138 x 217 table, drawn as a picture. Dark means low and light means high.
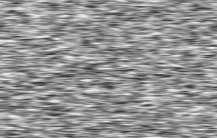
Histogram: bell-shaped. Slope: none. Average level on the scale: 60%. Grain: streaks across. Mirror symmetry: none.
